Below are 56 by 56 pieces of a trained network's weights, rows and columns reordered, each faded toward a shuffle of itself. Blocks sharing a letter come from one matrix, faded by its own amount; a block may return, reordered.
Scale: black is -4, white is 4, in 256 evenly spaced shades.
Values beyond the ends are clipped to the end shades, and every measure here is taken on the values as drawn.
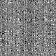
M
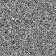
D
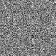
D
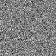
D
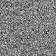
D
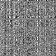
M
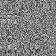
D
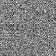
D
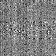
M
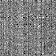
M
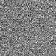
D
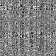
M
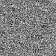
D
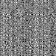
M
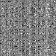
M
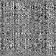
M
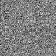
D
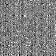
M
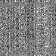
M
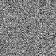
D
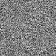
D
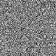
D
